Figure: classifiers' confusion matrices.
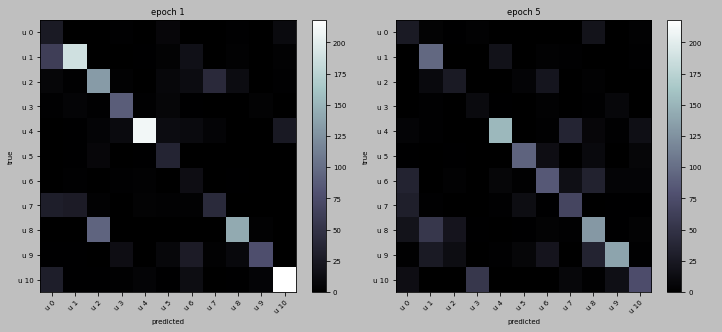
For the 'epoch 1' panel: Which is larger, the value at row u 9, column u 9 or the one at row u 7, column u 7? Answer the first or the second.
the first
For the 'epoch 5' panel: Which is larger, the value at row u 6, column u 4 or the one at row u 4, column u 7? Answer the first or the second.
the second
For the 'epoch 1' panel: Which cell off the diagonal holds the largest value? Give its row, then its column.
u 8, u 2
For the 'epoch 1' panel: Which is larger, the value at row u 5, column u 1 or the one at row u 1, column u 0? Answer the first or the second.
the second
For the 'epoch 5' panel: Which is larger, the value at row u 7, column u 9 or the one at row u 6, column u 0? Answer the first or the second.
the second
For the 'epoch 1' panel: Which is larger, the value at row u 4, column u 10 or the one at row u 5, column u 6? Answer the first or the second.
the first
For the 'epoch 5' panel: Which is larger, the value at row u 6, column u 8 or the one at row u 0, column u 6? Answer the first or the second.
the first
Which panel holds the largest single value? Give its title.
epoch 1
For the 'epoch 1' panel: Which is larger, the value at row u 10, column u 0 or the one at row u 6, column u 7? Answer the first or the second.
the first
